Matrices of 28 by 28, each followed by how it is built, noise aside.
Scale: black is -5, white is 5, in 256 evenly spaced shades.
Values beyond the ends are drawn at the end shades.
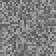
noise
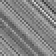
Toeplitz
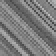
Toeplitz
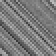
Toeplitz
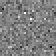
noise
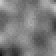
smooth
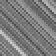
Toeplitz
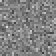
noise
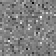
noise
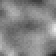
smooth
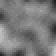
smooth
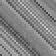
Toeplitz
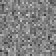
noise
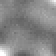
smooth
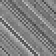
Toeplitz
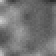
smooth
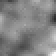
smooth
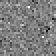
noise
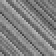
Toeplitz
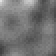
smooth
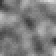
smooth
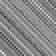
Toeplitz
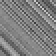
Toeplitz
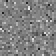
noise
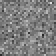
noise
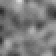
smooth
